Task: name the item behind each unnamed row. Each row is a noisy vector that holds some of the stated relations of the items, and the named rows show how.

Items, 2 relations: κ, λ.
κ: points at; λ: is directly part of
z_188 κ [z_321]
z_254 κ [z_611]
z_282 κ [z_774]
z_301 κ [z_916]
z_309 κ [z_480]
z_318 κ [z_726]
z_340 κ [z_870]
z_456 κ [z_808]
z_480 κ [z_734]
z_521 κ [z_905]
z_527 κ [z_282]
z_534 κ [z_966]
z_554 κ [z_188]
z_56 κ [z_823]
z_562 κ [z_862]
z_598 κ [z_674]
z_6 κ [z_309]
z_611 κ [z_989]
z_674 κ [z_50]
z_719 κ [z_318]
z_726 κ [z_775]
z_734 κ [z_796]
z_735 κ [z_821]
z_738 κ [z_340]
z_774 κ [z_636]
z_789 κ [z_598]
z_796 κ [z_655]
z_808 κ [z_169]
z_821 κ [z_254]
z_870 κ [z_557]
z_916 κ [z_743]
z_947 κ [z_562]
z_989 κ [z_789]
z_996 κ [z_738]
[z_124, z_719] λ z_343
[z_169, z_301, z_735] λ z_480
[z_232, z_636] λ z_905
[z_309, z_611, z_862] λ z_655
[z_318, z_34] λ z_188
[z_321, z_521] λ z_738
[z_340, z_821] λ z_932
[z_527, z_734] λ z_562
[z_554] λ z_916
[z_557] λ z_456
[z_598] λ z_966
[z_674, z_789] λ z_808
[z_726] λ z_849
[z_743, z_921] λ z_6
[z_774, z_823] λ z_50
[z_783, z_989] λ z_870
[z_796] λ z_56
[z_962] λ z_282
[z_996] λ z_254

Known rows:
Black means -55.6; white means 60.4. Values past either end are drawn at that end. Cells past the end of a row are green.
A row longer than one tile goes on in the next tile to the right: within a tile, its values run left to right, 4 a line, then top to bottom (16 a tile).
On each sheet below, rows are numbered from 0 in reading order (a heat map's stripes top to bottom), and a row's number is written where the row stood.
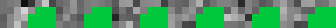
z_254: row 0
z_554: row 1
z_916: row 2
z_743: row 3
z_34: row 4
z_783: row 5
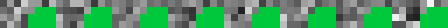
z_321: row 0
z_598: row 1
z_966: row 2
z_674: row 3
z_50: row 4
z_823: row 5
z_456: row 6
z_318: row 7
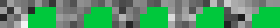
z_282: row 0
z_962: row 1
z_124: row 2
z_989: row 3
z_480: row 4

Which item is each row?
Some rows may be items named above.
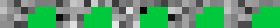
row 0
z_232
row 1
z_738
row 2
z_774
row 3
z_870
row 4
z_232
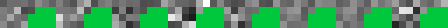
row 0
z_527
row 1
z_823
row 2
z_862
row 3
z_318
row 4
z_124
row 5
z_996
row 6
z_996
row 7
z_734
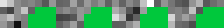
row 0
z_169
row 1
z_6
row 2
z_726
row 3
z_823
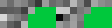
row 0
z_789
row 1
z_870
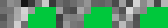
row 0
z_254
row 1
z_343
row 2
z_321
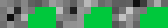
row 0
z_655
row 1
z_775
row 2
z_821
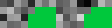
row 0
z_340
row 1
z_611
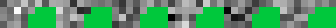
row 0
z_521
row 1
z_636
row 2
z_719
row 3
z_738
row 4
z_309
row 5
z_905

